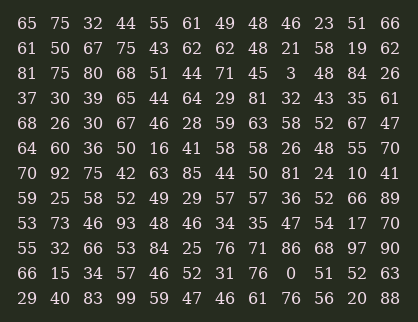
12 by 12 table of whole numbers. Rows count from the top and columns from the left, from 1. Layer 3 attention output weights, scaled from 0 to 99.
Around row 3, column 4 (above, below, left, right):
75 65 80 51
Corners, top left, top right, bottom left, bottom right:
65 66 29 88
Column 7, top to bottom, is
49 62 71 29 59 58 44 57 34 76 31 46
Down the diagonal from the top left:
65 50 80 65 46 41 44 57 47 68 52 88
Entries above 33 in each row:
10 10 10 9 9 10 10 10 11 10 9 10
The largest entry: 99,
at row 12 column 4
